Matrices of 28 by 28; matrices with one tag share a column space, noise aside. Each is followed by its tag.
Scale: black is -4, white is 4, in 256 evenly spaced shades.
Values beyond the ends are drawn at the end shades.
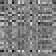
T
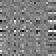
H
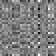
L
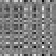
L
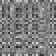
L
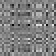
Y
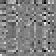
T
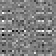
H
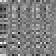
L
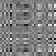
Y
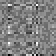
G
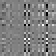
Y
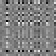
T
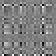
G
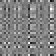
L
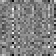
L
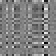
L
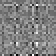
G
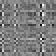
Y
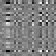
T
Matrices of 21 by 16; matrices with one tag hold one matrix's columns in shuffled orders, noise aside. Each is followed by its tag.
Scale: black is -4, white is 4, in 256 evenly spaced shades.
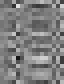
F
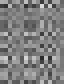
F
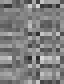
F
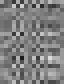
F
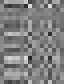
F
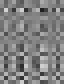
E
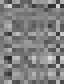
F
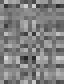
F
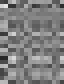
F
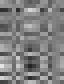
E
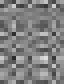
F
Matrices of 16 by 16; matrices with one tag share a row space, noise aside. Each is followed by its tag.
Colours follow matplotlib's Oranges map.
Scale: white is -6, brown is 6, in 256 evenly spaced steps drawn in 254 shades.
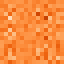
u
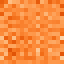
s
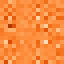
u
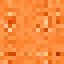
u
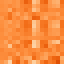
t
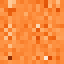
u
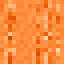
u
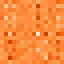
u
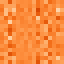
u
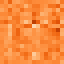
t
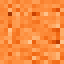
t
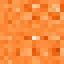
t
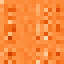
u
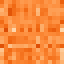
s
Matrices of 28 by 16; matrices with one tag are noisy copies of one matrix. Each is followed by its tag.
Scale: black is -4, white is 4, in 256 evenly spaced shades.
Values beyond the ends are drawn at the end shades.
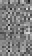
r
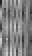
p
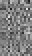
r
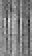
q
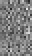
r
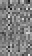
r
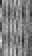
p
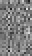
r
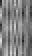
p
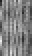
p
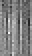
q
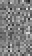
r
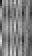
p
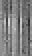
q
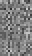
r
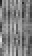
p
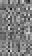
r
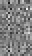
r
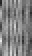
p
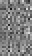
r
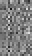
r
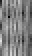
p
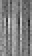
q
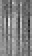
q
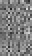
r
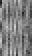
p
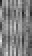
p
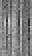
q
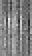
q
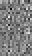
r
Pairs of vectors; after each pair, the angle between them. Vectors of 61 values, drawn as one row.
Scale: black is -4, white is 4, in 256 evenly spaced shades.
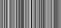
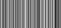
orthogonal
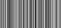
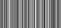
nearly opposite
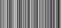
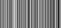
nearly parallel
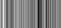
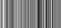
nearly parallel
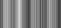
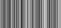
partly opposed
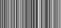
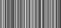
partly opposed
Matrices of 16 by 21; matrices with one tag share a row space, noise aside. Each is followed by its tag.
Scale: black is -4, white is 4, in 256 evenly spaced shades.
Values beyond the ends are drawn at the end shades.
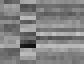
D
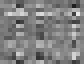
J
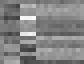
D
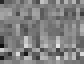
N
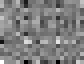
N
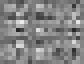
J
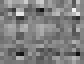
J
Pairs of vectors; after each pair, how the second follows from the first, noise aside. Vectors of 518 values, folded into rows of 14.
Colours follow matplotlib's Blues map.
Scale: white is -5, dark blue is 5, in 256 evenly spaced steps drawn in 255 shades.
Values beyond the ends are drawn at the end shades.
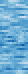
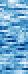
scaled up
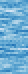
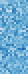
sign-scrambled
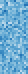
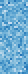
sign-scrambled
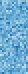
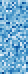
scaled up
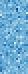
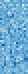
shuffled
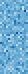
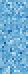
shuffled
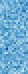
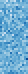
shuffled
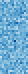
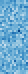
shuffled
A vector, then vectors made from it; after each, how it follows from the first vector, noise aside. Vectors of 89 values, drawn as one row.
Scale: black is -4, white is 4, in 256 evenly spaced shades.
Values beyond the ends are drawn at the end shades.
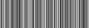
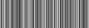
copied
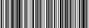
scaled up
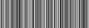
copied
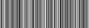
copied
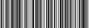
scaled up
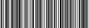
scaled up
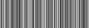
copied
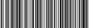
scaled up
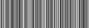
copied
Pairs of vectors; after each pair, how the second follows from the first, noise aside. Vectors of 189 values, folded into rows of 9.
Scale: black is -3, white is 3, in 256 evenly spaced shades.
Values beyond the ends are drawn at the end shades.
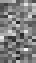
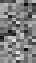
negated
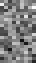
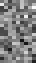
copied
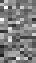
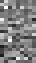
copied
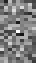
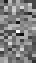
copied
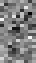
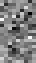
copied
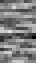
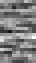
negated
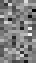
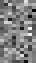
copied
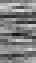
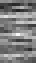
negated
